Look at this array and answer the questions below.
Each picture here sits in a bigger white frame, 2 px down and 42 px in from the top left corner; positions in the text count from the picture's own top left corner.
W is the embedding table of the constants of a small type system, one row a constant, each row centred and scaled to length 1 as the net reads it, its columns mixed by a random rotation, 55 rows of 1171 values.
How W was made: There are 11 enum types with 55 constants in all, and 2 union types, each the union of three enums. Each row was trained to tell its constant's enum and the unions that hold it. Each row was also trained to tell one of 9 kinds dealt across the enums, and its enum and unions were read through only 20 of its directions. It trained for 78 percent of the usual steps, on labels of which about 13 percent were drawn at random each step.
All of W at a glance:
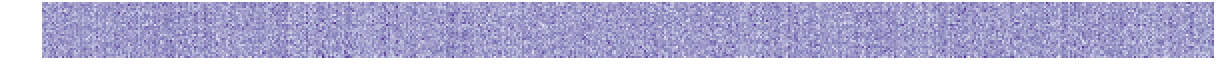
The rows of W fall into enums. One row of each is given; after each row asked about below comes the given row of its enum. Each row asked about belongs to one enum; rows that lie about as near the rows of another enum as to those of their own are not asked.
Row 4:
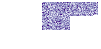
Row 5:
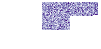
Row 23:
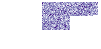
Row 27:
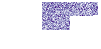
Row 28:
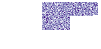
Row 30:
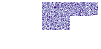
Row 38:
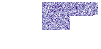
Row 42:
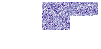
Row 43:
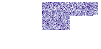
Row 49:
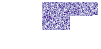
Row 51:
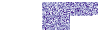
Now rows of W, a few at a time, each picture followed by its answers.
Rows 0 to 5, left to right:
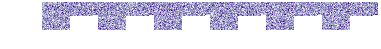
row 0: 42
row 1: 5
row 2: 4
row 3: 28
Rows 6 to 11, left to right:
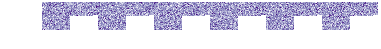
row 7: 43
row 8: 23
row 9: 5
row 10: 28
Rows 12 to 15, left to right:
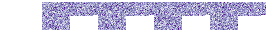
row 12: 42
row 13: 42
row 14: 51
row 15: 30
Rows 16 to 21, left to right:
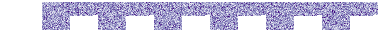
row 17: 43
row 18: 38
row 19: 42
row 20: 30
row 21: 28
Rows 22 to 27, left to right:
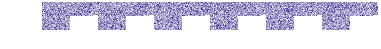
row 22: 23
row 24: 43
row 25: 4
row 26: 38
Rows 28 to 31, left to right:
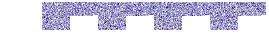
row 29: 30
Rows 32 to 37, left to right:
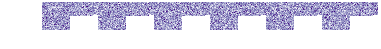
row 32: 51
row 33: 28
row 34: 43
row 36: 51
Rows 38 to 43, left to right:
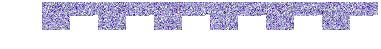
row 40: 4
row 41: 42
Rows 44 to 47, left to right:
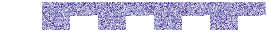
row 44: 30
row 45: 43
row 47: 23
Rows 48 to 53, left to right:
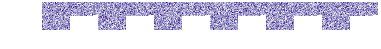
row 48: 38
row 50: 38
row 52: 4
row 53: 42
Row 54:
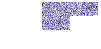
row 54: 43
